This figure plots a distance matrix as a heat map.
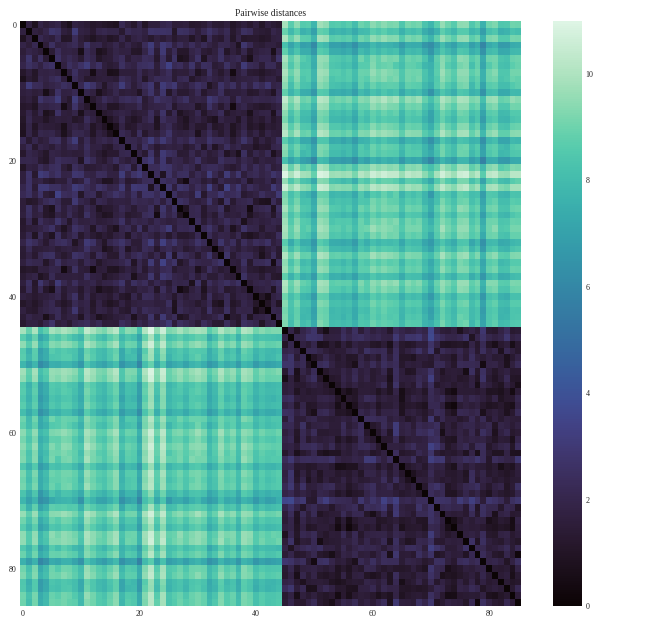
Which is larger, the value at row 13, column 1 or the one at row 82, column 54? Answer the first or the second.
the first
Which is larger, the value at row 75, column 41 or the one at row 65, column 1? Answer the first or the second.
the first
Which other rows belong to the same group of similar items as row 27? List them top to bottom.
0, 1, 2, 3, 4, 5, 6, 7, 8, 9, 10, 11, 12, 13, 14, 15, 16, 17, 18, 19, 20, 21, 22, 23, 24, 25, 26, 28, 29, 30, 31, 32, 33, 34, 35, 36, 37, 38, 39, 40, 41, 42, 43, 44
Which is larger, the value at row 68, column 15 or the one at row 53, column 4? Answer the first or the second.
the first
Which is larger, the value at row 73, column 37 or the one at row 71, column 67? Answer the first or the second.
the first
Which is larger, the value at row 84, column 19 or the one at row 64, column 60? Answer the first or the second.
the first
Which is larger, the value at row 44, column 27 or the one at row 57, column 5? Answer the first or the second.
the second
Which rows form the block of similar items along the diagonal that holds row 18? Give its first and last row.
0 to 44
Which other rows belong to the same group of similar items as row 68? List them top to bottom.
45, 46, 47, 48, 49, 50, 51, 52, 53, 54, 55, 56, 57, 58, 59, 60, 61, 62, 63, 64, 65, 66, 67, 69, 70, 71, 72, 73, 74, 75, 76, 77, 78, 79, 80, 81, 82, 83, 84, 85
